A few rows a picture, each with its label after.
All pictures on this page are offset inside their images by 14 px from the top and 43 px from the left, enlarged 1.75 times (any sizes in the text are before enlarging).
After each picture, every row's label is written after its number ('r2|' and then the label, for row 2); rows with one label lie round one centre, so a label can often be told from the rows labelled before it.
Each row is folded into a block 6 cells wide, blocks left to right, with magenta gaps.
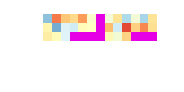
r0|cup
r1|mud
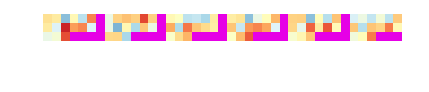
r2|mud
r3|cup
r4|mud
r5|mud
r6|mud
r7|mud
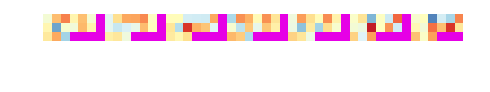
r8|cup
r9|cup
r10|mud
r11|cup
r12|cup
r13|mud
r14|mud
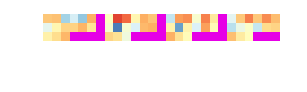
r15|mud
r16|cup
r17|cup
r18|cup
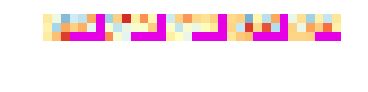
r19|mud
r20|cup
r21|cup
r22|mud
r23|mud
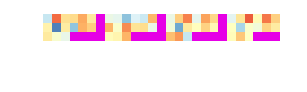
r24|cup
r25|mud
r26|cup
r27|cup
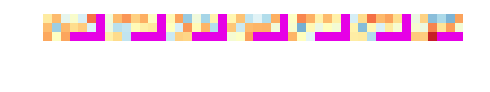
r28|mud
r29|cup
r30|mud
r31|mud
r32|cup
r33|cup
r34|mud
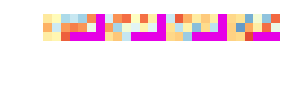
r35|mud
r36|cup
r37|cup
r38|mud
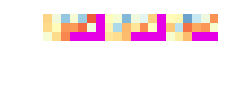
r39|mud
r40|mud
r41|mud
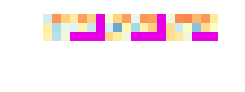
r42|cup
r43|cup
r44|cup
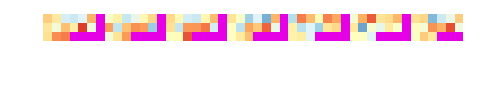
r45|mud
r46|mud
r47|mud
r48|mud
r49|cup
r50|cup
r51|mud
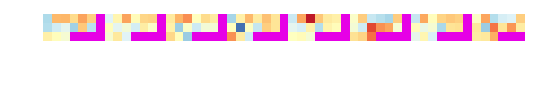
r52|cup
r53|cup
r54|cup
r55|cup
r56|cup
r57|mud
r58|cup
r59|mud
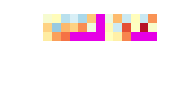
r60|mud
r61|mud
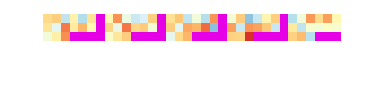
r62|mud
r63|mud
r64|mud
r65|mud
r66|cup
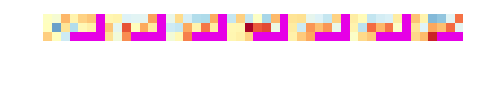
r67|cup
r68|mud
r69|mud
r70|mud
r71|mud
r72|mud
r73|mud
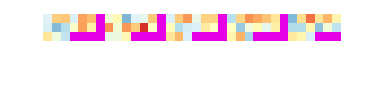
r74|cup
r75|mud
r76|cup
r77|cup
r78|cup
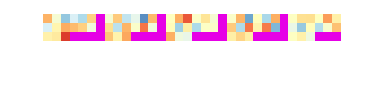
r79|mud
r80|mud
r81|cup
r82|mud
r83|cup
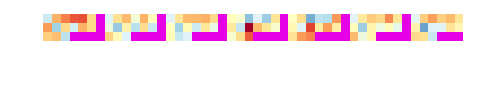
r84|cup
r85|cup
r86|cup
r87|mud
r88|mud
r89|cup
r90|cup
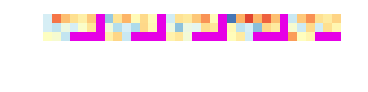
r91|cup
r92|cup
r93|cup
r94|cup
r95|cup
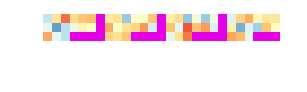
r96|cup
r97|mud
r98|mud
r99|cup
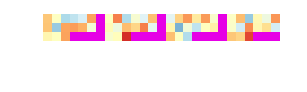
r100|mud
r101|mud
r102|cup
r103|mud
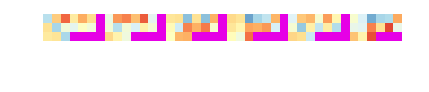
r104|cup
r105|cup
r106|mud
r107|mud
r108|cup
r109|mud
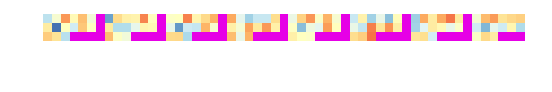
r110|cup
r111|cup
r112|cup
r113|mud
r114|cup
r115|mud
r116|cup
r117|cup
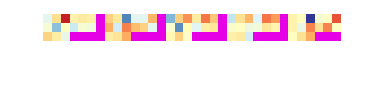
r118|cup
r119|mud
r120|cup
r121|cup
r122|mud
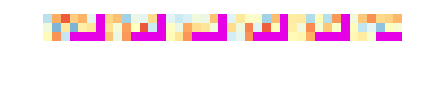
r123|cup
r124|mud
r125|mud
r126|mud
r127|mud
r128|cup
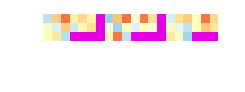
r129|cup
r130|cup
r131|cup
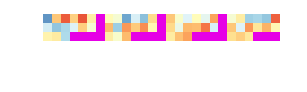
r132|cup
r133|mud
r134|mud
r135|mud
